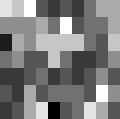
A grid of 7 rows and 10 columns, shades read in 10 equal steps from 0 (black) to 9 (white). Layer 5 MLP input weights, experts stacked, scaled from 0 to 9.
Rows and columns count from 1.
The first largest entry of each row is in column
3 6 4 5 9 9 4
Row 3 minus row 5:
-1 4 2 3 5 4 5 1 -2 4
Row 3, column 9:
3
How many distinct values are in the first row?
7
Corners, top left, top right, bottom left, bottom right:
8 6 2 3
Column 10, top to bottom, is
6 6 7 5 3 5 3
